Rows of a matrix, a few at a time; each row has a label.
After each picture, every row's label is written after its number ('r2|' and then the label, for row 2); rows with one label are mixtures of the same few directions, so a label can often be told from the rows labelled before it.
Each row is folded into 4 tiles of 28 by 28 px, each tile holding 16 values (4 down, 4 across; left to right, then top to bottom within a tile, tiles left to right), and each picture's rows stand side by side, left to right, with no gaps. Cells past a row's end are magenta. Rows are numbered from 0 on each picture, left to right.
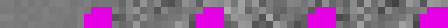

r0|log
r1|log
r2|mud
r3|log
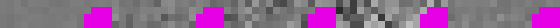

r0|log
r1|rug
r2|log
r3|mud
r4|rug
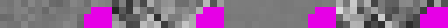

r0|log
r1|mud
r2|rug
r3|mud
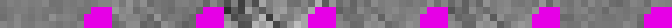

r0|rug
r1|mud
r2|mud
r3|mud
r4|mud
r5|log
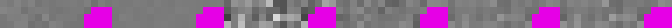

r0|mud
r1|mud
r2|rug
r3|log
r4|rug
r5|rug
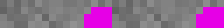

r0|mud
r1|mud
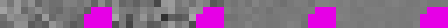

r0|mud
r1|rug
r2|log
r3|log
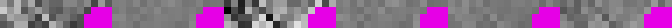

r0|mud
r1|log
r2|mud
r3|log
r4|mud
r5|mud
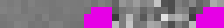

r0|mud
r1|rug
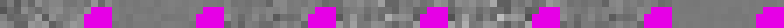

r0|mud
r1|rug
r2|rug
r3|rug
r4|rug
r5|rug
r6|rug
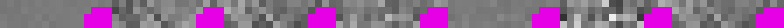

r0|mud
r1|mud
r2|mud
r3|rug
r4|rug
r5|rug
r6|mud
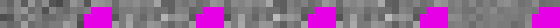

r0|log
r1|rug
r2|rug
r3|rug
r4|log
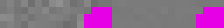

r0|log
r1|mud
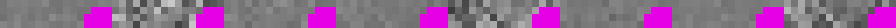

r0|rug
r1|log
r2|log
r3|mud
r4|mud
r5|rug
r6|rug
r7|mud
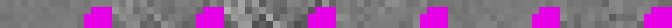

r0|log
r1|mud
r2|mud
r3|log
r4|mud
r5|rug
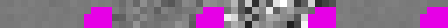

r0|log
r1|log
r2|log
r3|log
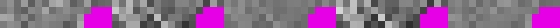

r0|log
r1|mud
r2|mud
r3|mud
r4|log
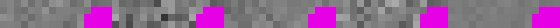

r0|log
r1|rug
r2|mud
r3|log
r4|log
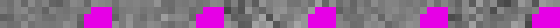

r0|log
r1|rug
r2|mud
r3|mud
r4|log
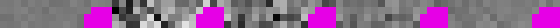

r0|log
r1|mud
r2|rug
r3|rug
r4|mud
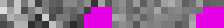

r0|mud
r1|log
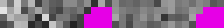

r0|mud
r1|rug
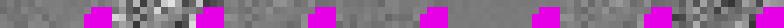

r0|mud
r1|log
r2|log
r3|rug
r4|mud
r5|log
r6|log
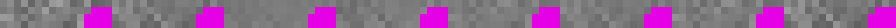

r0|log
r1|mud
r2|mud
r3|mud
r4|log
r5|mud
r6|log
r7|mud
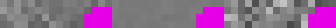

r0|mud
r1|rug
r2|log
